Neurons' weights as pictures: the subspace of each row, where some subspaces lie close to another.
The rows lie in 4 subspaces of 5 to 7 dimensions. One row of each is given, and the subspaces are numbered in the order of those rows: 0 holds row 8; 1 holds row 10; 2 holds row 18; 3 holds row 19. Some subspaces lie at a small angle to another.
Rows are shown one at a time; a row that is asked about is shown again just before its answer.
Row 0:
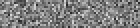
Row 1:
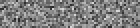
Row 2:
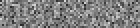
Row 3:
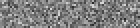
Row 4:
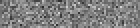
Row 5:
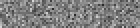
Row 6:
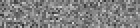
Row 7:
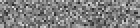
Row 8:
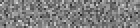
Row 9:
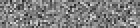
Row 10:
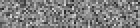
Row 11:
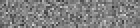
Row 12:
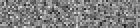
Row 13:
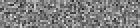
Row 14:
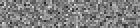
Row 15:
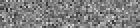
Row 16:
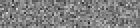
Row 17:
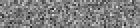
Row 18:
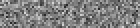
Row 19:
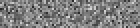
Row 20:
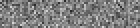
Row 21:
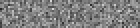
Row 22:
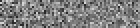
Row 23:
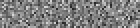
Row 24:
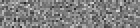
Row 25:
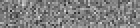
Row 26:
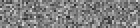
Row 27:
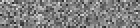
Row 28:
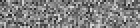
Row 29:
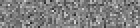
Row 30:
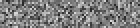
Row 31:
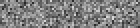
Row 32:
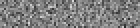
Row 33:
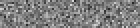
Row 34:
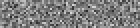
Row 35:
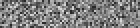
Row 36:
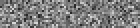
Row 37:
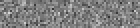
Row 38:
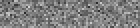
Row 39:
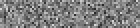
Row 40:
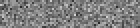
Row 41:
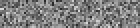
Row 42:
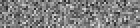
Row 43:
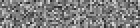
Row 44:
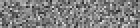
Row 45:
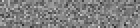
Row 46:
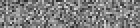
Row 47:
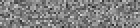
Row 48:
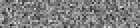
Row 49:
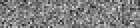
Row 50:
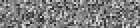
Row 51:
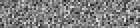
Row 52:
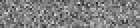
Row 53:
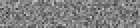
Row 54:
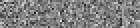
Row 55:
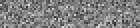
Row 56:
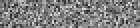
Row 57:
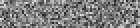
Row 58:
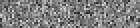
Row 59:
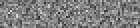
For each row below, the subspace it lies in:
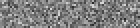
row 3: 1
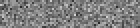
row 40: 2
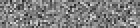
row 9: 0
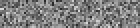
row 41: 1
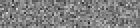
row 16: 1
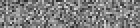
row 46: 1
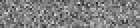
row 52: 3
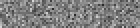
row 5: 0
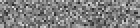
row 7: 3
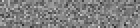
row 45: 2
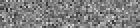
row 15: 2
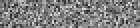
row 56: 0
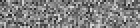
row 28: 2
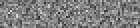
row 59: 0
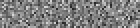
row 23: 0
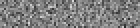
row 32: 0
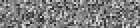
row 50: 1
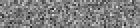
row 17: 1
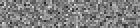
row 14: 0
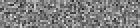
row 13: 0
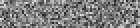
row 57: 2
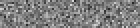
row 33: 3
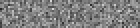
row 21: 0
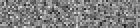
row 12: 0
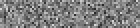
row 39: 3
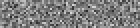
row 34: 1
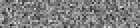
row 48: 2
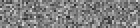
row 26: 0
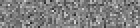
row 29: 2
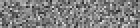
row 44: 0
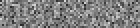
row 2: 3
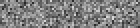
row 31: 2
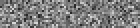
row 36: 0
